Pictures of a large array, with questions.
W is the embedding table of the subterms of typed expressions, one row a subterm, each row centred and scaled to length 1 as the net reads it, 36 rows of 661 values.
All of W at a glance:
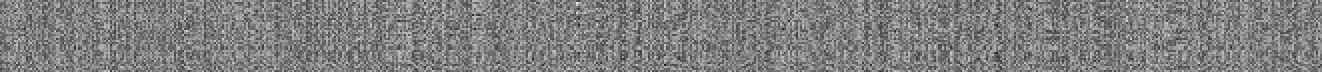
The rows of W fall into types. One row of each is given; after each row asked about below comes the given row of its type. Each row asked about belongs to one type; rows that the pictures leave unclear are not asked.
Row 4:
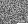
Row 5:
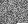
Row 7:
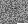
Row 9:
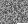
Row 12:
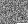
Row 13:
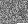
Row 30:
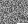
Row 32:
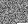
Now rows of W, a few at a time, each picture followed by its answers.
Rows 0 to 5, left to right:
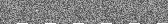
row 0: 4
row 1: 30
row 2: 13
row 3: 9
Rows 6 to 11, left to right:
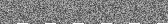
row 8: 4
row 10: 32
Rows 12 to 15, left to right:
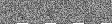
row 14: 12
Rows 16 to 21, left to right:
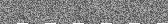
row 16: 30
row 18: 30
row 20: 9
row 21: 5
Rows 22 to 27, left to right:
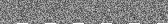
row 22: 9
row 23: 13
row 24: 13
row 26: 12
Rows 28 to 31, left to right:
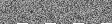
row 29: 32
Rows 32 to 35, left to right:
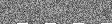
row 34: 5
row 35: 13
